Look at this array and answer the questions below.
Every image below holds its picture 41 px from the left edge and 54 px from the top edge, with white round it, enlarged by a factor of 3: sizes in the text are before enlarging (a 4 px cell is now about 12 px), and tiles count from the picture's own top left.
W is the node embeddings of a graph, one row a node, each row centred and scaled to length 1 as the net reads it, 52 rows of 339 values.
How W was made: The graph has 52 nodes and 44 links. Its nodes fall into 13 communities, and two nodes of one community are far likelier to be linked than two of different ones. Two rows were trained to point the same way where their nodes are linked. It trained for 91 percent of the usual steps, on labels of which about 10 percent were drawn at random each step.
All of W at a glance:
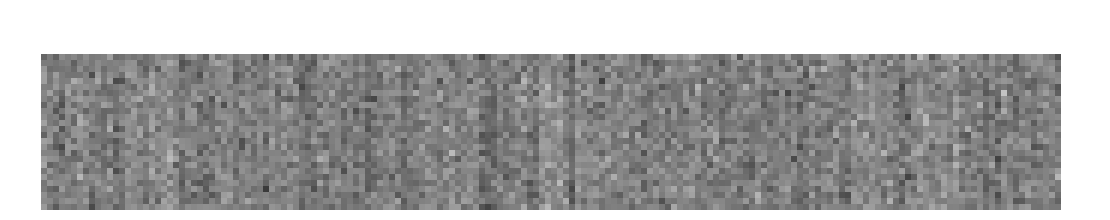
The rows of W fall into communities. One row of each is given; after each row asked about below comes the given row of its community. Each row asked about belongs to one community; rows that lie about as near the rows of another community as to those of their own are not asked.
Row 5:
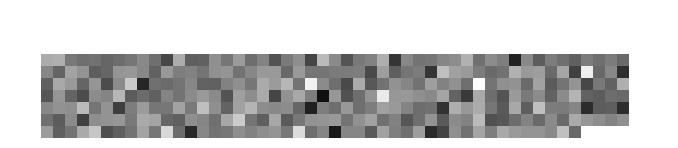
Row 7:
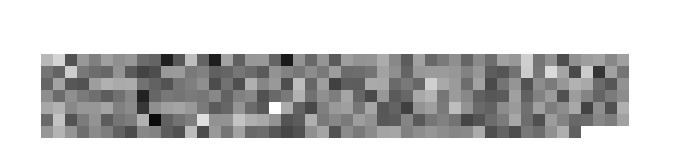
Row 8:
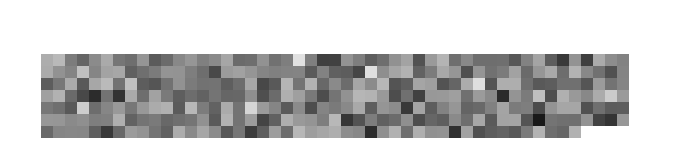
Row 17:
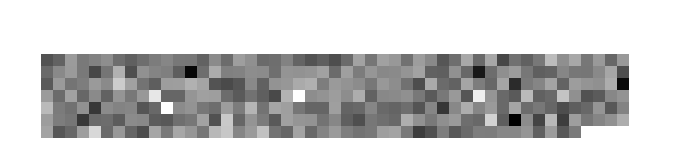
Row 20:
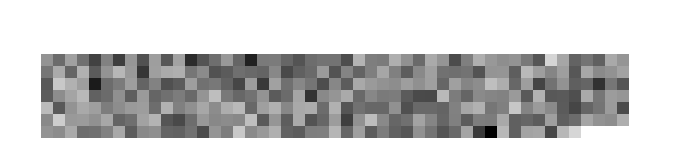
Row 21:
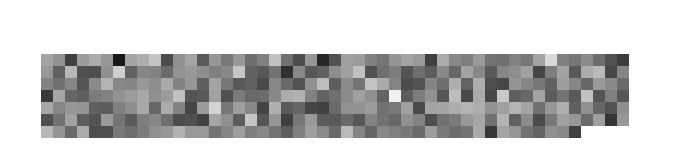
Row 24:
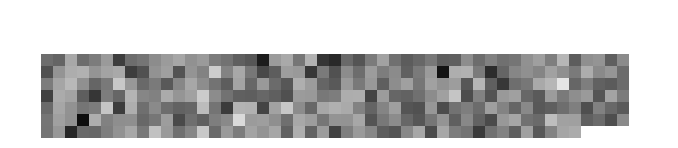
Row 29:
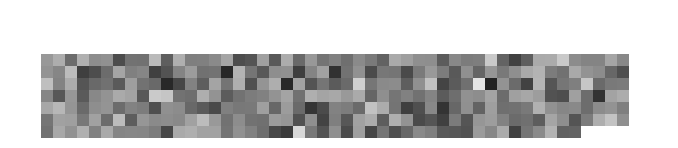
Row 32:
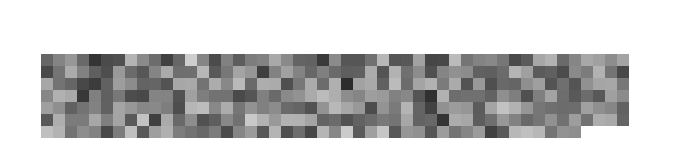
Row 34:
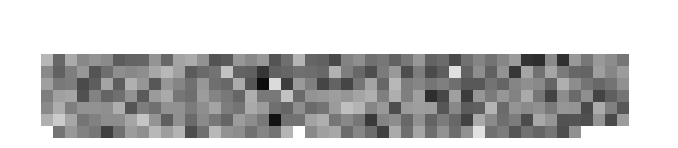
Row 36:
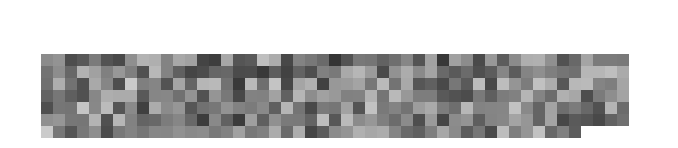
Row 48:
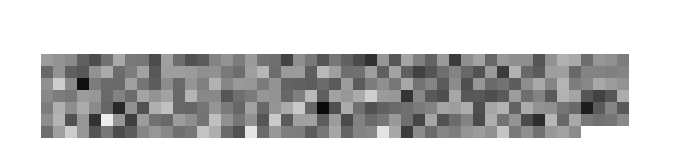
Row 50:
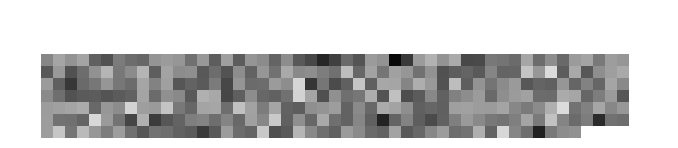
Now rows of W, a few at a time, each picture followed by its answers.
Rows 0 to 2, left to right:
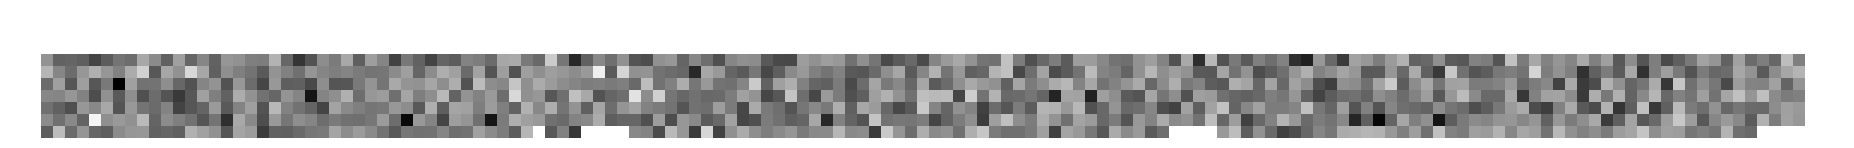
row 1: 17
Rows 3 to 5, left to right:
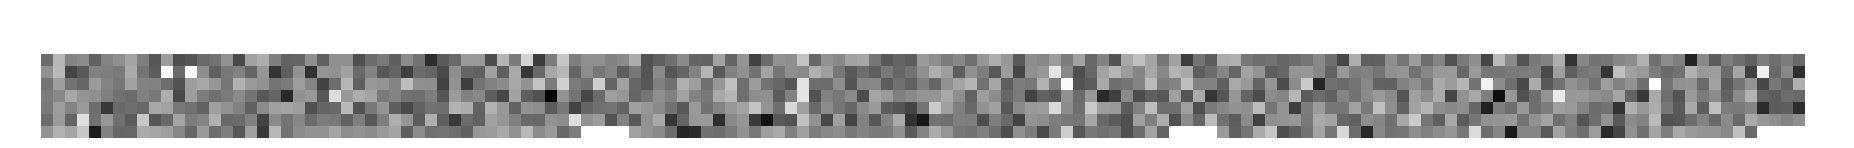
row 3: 48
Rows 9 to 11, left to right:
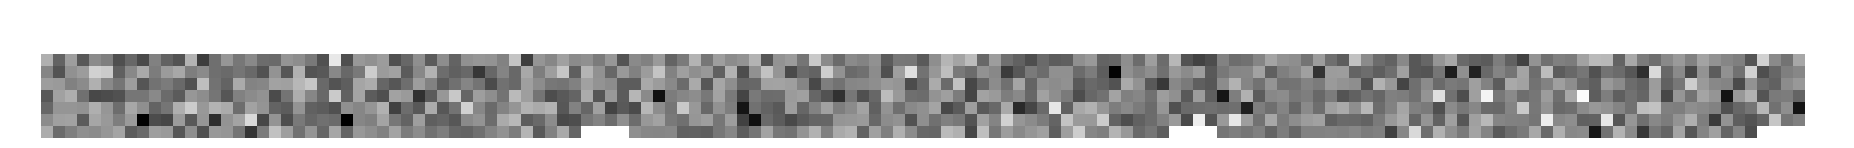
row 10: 24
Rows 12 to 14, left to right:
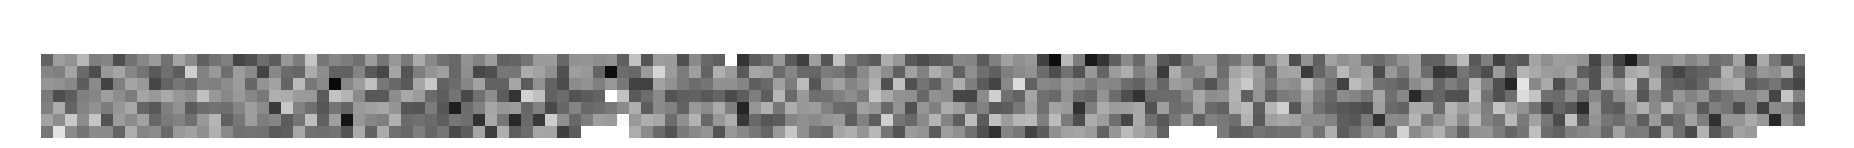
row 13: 20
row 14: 24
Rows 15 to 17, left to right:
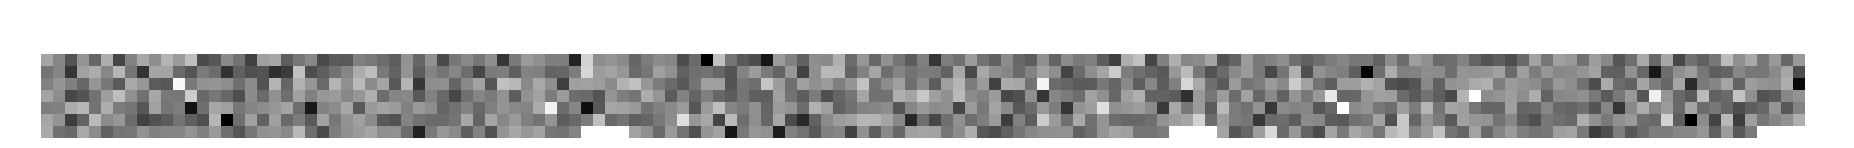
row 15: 36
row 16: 32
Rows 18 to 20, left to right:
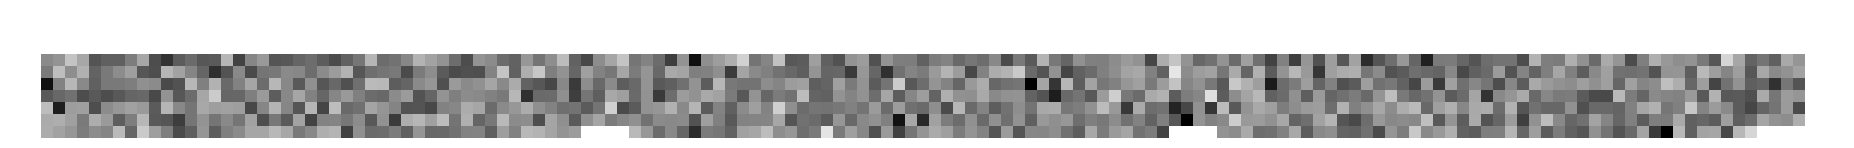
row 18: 20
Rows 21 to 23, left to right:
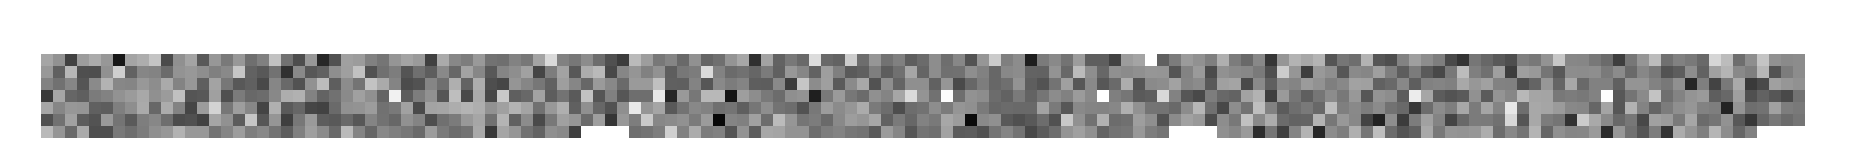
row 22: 29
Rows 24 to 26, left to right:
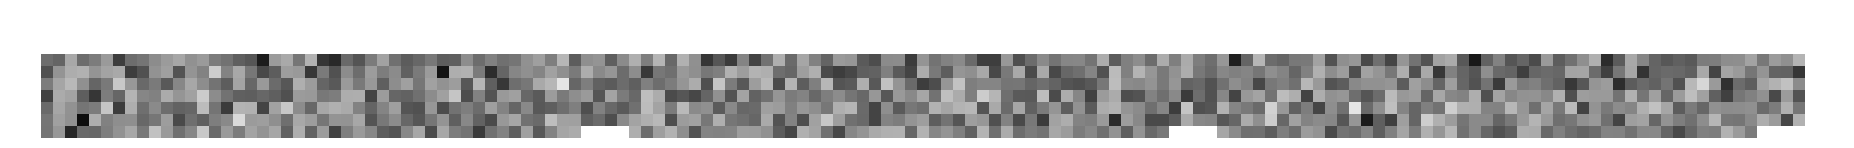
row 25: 34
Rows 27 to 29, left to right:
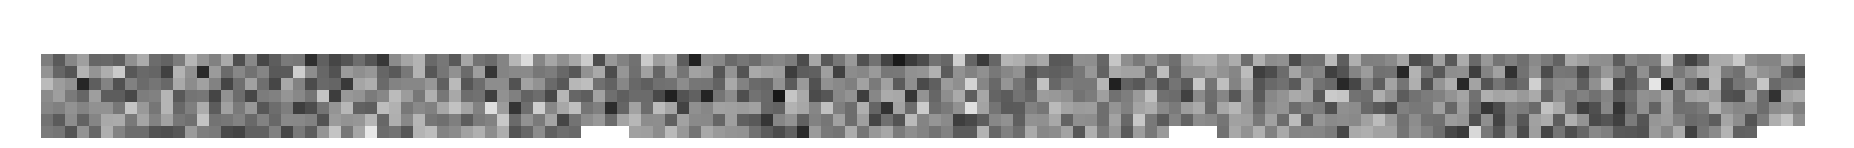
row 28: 50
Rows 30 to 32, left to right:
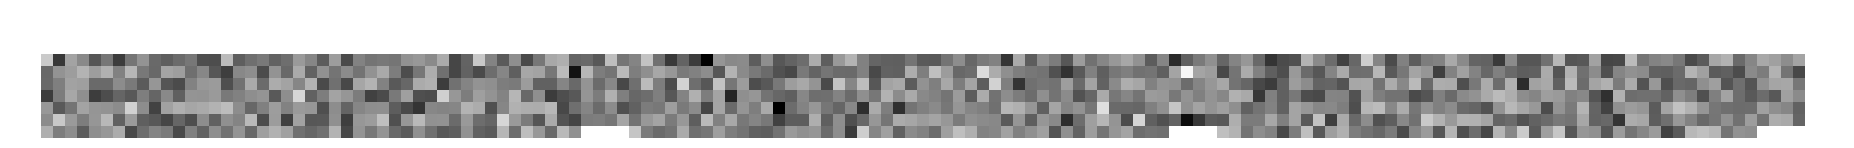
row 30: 20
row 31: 36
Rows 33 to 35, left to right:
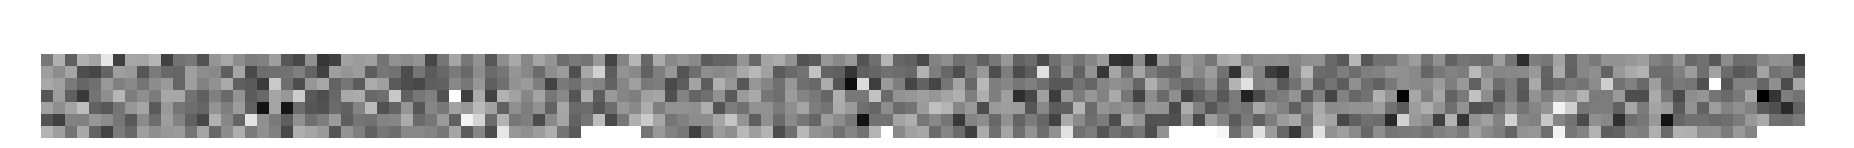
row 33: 21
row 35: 5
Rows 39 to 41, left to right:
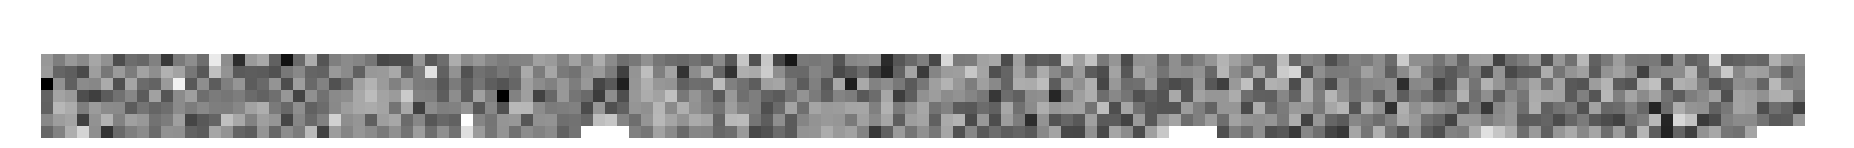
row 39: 34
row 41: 8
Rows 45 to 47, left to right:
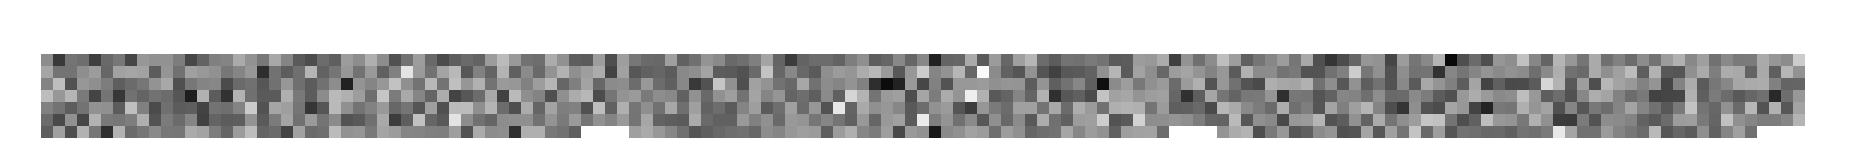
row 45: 17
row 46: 48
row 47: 7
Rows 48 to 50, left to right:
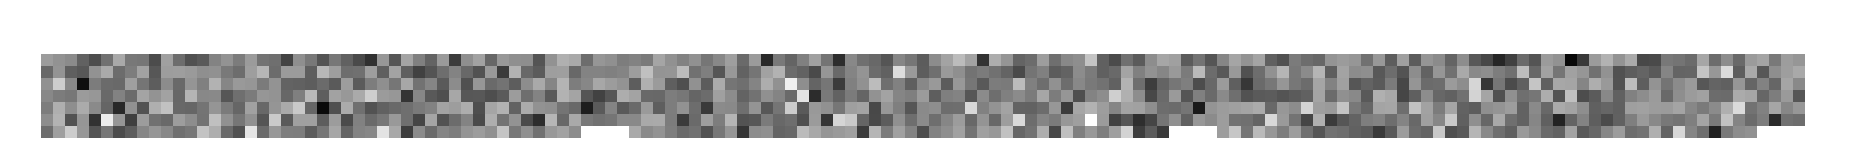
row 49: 24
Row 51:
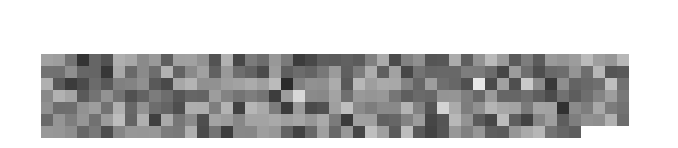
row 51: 32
